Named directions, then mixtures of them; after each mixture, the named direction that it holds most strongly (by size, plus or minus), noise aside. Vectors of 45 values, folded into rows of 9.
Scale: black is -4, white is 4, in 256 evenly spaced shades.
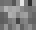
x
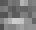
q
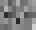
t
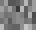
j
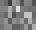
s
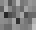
t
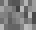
j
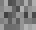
j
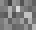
s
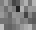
j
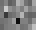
t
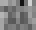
x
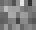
x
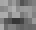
q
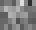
x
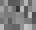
j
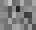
s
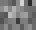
x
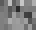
s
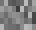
j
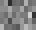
j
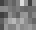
q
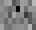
s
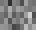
s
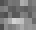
q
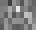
s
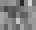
x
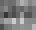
q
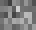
s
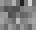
x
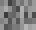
j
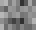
q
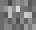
s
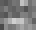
q
